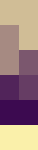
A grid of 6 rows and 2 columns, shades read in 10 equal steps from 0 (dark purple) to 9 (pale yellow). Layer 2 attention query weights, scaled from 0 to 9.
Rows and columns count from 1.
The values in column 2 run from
0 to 9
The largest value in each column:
9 9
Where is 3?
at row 3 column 2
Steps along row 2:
up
